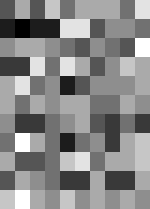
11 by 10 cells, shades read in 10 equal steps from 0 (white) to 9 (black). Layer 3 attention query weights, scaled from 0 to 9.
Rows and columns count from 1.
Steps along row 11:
down up up down up down up down up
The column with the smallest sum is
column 10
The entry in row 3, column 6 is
6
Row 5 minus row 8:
-2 1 2 -1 0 1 0 -3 1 1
